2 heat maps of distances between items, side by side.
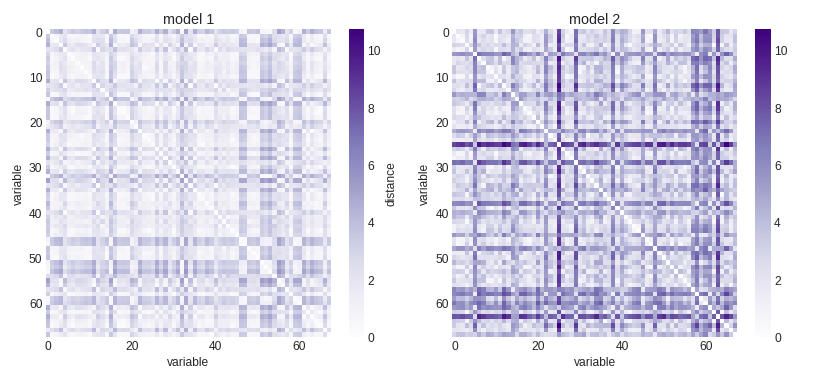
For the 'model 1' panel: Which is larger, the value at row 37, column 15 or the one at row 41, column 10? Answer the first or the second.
the first
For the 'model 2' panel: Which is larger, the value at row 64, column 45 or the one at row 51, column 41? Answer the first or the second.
the first
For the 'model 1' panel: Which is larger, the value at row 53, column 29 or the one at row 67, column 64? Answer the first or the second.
the first
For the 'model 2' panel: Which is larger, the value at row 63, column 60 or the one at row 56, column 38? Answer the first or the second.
the first
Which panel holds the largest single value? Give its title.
model 2
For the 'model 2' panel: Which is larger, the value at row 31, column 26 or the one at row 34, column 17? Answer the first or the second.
the first
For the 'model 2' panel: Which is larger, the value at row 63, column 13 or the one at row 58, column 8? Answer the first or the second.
the first
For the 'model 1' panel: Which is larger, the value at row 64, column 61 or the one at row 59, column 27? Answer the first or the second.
the second
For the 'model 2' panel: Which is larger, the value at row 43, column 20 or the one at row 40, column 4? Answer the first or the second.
the second
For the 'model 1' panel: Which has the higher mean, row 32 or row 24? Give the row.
32
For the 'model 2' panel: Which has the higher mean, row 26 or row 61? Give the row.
61
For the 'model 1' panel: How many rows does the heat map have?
68
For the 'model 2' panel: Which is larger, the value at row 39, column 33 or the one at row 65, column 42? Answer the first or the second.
the second
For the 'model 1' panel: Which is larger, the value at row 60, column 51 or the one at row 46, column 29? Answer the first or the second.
the second
